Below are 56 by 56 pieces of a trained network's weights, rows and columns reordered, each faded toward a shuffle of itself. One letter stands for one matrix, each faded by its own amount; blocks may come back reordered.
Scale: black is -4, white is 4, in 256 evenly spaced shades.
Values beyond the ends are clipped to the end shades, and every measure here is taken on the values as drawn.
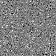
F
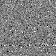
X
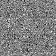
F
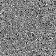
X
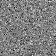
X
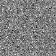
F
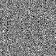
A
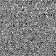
F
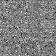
F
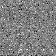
F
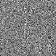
A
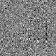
A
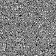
F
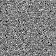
F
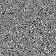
X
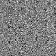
A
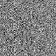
A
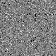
X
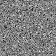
X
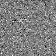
F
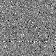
X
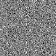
A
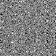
A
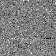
X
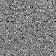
X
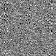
A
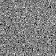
X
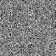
A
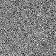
X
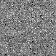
F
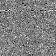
X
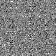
F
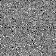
F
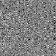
A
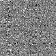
F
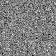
X
